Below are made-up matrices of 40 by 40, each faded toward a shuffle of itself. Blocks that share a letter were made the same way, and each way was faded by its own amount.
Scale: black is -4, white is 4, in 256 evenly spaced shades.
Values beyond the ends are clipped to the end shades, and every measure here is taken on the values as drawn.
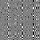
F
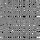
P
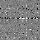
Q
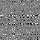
Q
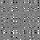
P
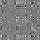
P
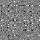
Q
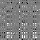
F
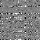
Q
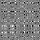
P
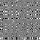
P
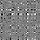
P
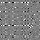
P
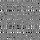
P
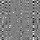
F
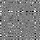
P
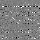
Q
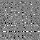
Q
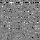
Q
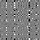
F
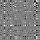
F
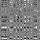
P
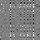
F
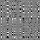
F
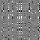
F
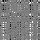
F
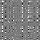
F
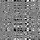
P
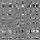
P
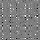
F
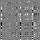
F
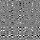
P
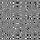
P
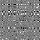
P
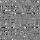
Q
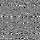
Q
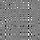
F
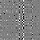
F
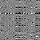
P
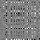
F
